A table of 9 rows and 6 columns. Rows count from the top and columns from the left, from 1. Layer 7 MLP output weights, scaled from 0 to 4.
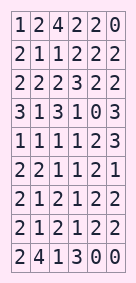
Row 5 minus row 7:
-1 0 -1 0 0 1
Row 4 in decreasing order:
3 3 3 1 1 0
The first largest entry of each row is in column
3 1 4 1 6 1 1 1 2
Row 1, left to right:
1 2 4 2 2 0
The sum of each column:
17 15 17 15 14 15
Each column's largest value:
3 4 4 3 2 3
